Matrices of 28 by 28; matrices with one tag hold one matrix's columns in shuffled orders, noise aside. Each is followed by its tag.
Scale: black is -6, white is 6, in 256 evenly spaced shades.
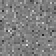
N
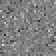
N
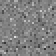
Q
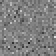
Q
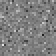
N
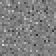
N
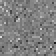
Q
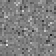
N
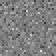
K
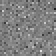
K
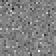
K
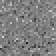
Q
